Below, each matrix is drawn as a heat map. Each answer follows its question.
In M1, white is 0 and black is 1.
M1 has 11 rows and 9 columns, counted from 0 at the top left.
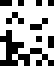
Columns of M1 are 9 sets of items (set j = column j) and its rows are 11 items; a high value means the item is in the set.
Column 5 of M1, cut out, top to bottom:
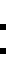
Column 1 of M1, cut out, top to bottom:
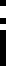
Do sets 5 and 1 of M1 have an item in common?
yes
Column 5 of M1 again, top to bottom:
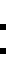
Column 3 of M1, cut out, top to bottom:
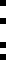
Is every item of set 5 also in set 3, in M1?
no
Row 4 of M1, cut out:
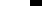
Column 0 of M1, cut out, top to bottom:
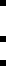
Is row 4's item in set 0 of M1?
no
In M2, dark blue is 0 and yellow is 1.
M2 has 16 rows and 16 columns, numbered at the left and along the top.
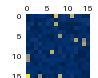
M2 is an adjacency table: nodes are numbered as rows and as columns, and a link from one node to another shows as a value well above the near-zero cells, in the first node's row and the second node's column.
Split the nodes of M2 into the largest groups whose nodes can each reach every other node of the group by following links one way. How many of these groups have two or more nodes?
1
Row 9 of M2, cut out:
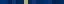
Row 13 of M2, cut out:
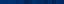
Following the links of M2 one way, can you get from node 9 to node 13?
no
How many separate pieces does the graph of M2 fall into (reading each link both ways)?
4
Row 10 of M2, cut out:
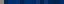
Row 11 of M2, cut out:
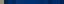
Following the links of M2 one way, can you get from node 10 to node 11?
yes
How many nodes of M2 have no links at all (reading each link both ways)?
3
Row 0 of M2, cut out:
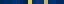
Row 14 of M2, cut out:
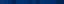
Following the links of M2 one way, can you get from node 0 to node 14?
yes
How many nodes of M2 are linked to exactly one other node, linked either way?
7
